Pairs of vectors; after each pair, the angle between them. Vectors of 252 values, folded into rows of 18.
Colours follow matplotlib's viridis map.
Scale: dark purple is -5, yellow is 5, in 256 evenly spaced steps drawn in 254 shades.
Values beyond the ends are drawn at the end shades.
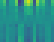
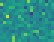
orthogonal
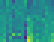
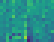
nearly opposite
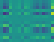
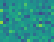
partly aligned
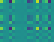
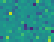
orthogonal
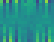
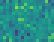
partly aligned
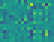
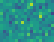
partly aligned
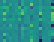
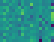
nearly parallel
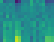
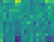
nearly opposite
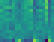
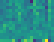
nearly opposite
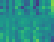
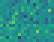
orthogonal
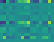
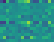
nearly parallel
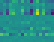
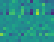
nearly parallel
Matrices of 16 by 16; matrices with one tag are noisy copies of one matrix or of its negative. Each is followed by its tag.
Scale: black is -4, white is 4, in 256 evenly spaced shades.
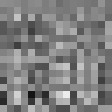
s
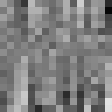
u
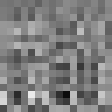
s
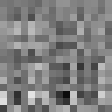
s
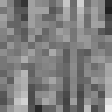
u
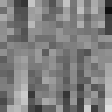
u
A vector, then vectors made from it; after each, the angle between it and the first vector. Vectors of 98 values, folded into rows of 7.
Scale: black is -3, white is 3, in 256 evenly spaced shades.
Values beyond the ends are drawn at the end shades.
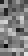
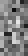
orthogonal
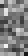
nearly opposite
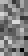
partly opposed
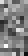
nearly opposite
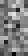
orthogonal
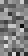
partly opposed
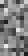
nearly opposite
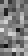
nearly parallel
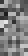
partly aligned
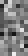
partly opposed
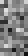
nearly opposite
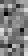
partly aligned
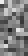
nearly opposite
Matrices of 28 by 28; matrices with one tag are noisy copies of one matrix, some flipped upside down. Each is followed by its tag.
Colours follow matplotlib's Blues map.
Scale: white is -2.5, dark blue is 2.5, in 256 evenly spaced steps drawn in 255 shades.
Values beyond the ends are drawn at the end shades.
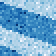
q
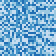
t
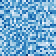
t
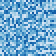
t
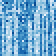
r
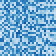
t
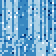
r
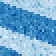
q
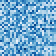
t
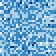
t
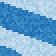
q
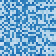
t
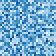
t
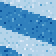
q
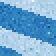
q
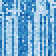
r
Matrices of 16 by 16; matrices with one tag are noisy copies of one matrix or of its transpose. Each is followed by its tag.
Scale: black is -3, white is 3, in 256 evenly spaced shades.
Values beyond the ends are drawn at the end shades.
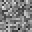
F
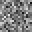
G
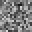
G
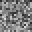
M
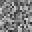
G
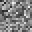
F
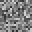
F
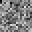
F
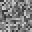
F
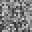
M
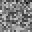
M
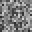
M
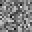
G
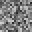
G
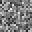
F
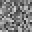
G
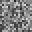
M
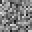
F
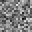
G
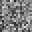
M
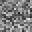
G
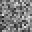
M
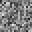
F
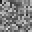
F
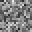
F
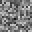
F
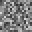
G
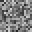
F
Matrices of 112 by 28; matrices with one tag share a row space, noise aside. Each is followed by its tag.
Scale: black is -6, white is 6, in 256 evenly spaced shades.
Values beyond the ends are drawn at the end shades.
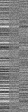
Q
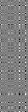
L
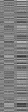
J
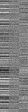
Q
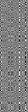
L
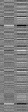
J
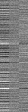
Q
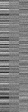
Q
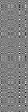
L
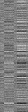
J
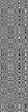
L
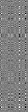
L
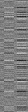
J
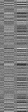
J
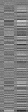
J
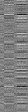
J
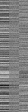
Q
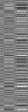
J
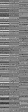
Q
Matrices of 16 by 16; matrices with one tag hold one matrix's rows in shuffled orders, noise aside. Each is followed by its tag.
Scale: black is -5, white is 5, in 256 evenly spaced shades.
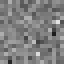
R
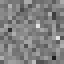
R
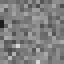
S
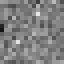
S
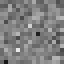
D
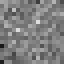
S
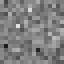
D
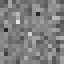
D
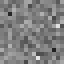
R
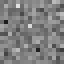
D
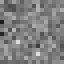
S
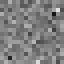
R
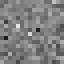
D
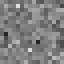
D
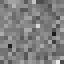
R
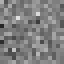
S
